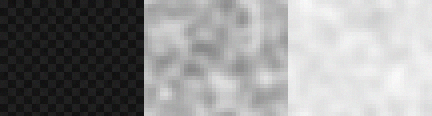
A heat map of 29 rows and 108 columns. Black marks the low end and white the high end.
The table splits into one row of 3 panels. Panel 1,1: very low, checkered, faint in contrast. Panel 1,2: high, blotchy. Panel 1,3: very high, blotchy, faint in contrast.
